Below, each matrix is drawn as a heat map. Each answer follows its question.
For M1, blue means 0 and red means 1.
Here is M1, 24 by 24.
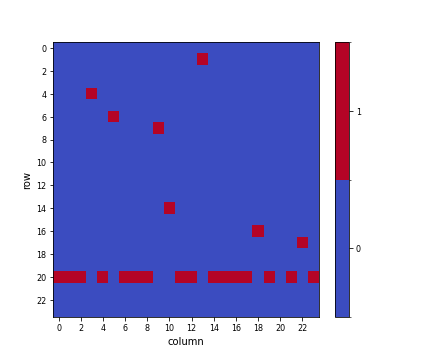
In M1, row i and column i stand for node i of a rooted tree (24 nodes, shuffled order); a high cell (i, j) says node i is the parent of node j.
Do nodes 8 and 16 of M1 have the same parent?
yes
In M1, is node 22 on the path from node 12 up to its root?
no
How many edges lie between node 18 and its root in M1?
2
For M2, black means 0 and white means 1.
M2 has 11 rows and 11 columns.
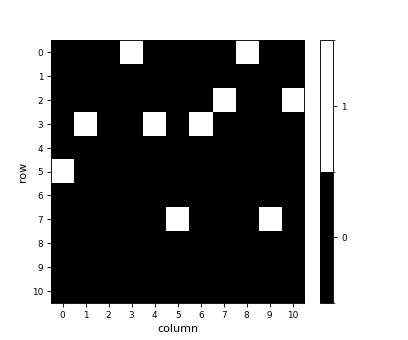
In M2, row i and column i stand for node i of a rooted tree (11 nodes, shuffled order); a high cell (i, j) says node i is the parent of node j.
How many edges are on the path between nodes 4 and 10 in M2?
6
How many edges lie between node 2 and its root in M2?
0
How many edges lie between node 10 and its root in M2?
1
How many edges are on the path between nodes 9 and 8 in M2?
4
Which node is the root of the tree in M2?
2
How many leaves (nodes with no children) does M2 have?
6
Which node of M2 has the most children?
3
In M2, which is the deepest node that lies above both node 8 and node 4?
0
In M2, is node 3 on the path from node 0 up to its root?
no
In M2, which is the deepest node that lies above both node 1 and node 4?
3
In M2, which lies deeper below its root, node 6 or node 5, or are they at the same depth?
node 6
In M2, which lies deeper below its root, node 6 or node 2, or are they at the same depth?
node 6
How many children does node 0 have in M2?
2
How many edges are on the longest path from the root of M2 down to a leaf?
5
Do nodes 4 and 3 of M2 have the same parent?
no
